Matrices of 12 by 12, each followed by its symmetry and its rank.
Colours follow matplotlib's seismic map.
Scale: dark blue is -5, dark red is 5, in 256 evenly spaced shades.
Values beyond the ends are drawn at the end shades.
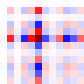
symmetric, rank one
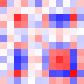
symmetric, rank two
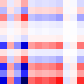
neither, rank one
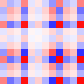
symmetric, rank one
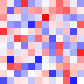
neither, full rank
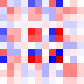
symmetric, rank two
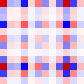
symmetric, rank one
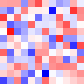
neither, full rank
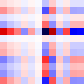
neither, rank one
